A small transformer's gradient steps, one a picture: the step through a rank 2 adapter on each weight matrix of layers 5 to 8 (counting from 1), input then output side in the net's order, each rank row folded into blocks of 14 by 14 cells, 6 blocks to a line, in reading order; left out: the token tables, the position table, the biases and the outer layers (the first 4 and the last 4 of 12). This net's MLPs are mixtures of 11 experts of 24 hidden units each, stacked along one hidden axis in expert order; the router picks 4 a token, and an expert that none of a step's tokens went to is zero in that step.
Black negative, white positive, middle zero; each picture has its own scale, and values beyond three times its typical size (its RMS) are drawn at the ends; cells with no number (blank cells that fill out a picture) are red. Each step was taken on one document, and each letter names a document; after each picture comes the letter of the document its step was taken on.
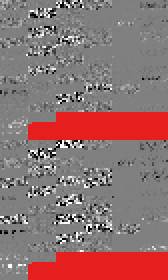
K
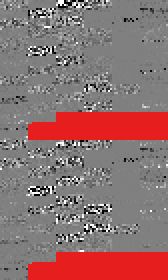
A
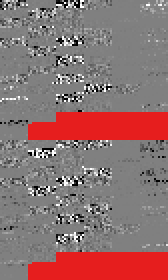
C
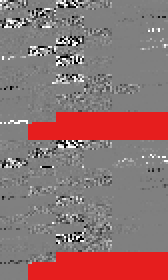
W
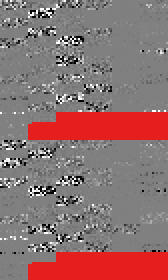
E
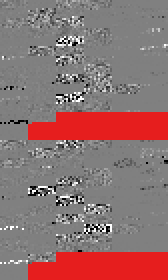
W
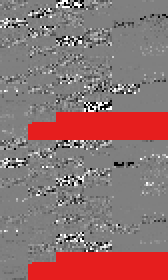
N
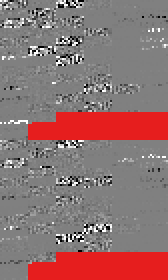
W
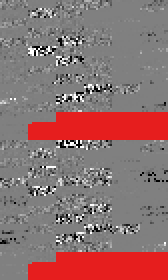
C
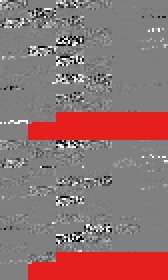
W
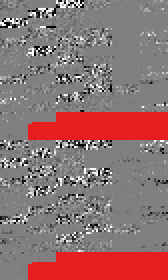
C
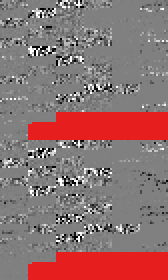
C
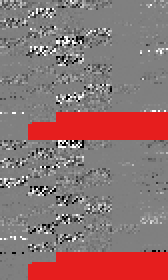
E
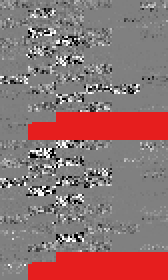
K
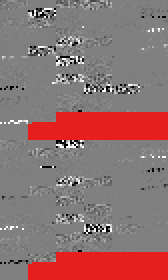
W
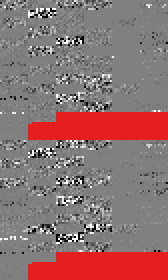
E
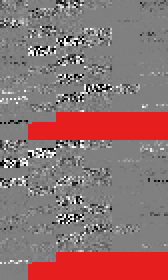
C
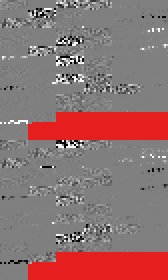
W
